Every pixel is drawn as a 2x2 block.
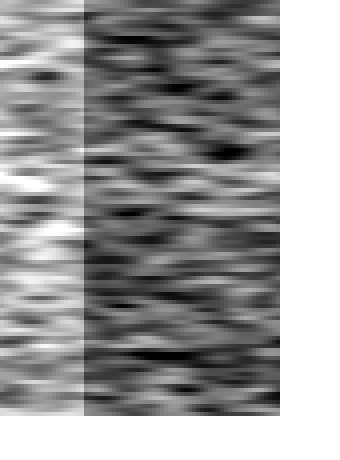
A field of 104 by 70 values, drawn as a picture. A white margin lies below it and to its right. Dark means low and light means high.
The middle left is the ninth with the highest average. A vertical seam about 30% of the way across splits the table, and the left part is higher. The grain runs across in streaks.
